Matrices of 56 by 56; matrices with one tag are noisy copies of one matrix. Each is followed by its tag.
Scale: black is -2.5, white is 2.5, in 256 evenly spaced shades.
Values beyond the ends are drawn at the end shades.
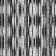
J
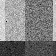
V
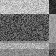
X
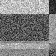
X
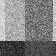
V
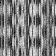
J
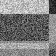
X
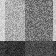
V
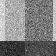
V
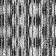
J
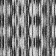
J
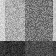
V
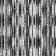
J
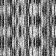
J
